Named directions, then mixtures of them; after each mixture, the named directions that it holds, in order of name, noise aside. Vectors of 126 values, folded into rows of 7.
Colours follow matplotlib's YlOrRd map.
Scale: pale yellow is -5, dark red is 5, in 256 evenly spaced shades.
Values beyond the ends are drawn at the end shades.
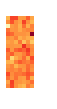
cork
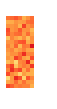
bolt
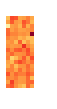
cork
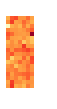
cork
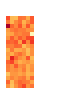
cork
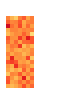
bolt, cork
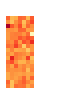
cork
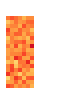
bolt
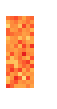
bolt, cork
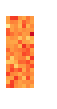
bolt, cork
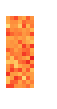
bolt, cork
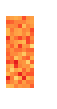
bolt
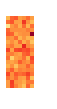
cork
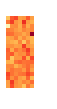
cork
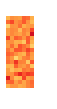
bolt, cork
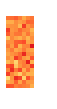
bolt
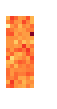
cork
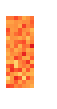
bolt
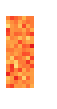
bolt, cork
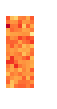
bolt, cork
